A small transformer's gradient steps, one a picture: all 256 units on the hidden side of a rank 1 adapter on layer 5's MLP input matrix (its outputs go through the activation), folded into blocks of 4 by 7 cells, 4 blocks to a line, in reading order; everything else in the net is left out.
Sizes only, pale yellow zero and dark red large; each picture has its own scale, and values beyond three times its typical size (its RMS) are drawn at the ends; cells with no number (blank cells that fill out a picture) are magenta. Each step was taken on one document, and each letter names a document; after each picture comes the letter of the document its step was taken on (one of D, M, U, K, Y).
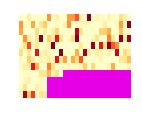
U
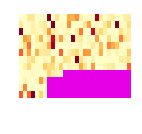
U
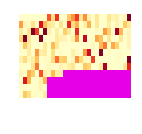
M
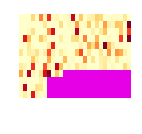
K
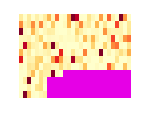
U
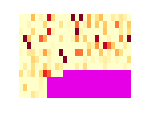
K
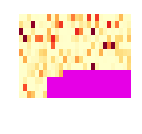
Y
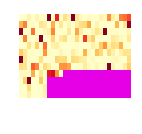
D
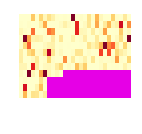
K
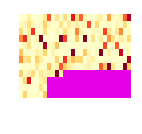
M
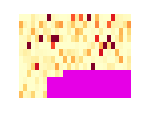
Y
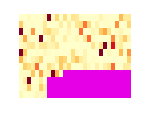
D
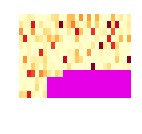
Y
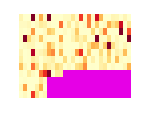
K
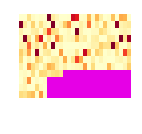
U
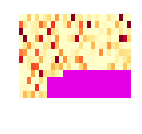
U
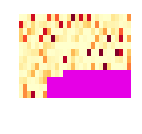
Y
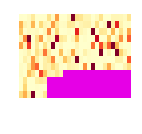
Y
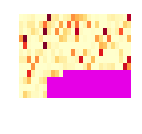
M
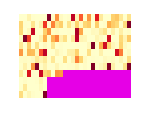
Y
